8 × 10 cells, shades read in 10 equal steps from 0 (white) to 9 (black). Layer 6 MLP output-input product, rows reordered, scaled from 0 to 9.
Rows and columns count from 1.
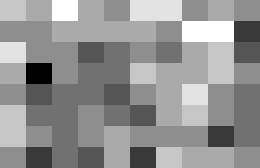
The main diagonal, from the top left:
2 4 4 5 6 6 4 3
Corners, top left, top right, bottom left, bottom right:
2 4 4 4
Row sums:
25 31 40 40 43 41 42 44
